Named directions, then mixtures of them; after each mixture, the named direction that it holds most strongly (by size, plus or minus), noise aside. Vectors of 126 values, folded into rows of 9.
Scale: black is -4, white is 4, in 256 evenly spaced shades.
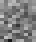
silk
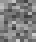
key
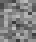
key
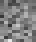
silk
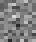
key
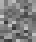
silk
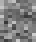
key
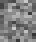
key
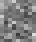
key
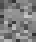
key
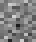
silk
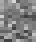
silk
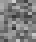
key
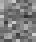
key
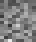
silk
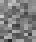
silk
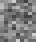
key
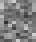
key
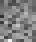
silk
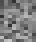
silk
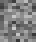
key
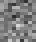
key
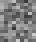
key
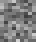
key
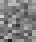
silk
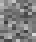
key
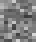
key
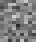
key
